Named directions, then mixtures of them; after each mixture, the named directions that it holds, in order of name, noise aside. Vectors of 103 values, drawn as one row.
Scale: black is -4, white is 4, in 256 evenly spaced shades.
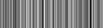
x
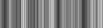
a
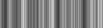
a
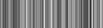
a, x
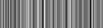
x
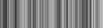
a, x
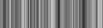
a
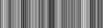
a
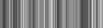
a, x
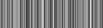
x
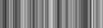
a, x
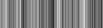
a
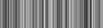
a, x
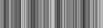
a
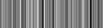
a, x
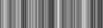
a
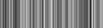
a, x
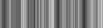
a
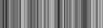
a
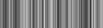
a, x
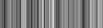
a, x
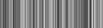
a, x
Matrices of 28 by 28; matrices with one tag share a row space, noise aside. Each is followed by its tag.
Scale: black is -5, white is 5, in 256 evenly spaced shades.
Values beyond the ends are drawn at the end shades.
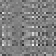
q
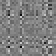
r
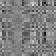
q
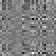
q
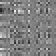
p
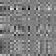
p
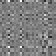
r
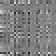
p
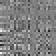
p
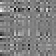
p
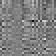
q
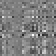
q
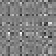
r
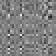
r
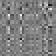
r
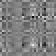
q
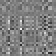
r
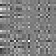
p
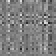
r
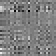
p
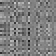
p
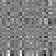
r
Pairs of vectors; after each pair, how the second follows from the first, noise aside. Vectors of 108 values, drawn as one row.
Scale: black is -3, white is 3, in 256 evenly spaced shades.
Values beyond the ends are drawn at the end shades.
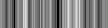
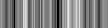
copied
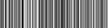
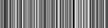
wrapped around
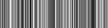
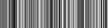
wrapped around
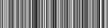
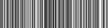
sign-scrambled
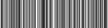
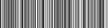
sign-scrambled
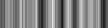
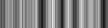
copied
